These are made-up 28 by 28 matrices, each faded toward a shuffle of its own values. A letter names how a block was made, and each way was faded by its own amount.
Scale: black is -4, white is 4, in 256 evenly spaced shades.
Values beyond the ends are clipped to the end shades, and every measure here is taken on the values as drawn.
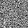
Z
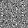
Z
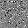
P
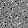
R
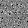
R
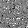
P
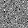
Z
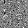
Z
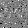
P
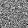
Z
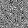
Z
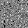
Z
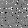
P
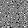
P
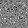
R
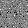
R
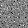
R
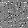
P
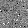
R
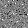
R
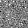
R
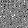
P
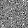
Z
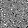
R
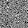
Z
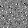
R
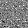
R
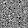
Z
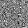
Z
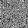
Z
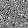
R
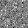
Z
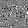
P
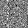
Z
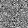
Z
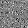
R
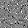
P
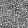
Z
